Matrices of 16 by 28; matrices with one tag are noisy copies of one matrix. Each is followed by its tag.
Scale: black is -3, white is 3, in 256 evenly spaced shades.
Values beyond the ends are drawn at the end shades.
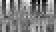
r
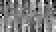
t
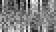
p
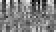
r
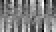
t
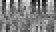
r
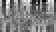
r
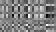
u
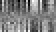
p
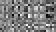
u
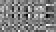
u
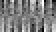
t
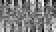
t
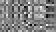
u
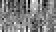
p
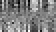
p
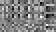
u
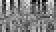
r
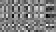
u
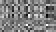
u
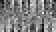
t
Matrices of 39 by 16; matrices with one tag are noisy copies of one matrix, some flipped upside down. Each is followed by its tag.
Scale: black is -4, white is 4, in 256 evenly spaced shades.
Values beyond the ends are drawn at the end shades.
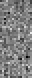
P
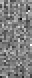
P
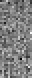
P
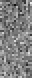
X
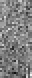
X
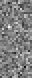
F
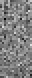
P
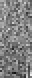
X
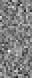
F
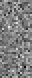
F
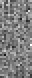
P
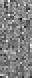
P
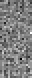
P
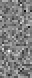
F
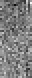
X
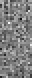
P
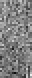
X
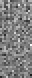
P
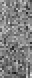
X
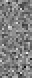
F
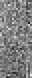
X
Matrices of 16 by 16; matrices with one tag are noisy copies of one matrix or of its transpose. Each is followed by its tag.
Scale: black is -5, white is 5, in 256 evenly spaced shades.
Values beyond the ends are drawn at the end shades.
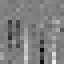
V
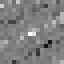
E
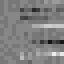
V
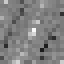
E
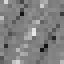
E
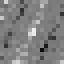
E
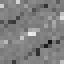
E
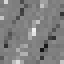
E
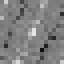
E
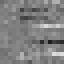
V
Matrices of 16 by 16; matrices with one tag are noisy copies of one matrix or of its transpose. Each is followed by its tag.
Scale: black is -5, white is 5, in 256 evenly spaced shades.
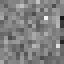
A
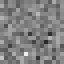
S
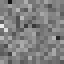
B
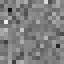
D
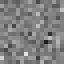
S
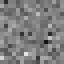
S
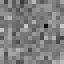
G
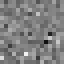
S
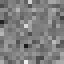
G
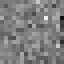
A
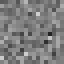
S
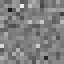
D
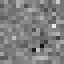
S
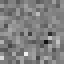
S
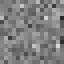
A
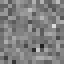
S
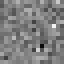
S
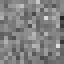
A
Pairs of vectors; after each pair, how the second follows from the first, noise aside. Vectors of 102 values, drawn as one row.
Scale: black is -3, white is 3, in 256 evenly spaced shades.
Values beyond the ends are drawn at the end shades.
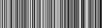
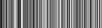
reversed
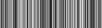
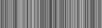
shrunk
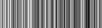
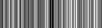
wrapped around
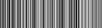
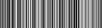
copied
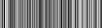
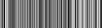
copied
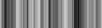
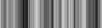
reversed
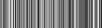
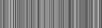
shrunk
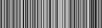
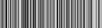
wrapped around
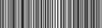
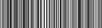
reversed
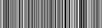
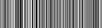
reversed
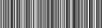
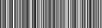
reversed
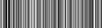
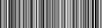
reversed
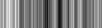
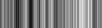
wrapped around
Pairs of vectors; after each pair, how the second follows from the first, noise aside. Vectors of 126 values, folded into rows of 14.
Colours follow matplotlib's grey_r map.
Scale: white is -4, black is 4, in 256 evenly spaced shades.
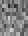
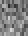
copied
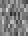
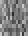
shuffled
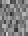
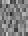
copied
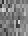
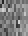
copied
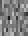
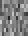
copied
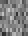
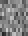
copied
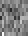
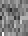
copied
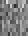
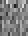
copied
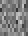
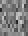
copied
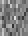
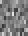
shuffled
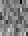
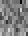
copied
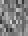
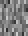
shuffled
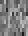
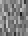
shuffled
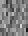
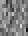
copied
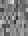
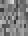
copied
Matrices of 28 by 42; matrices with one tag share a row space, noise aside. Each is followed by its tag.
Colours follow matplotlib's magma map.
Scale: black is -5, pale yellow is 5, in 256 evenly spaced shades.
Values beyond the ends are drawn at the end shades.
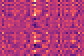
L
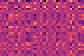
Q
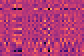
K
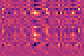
L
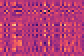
K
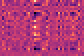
L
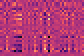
K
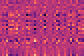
Q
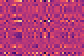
K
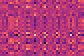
Q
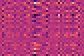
L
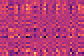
Q
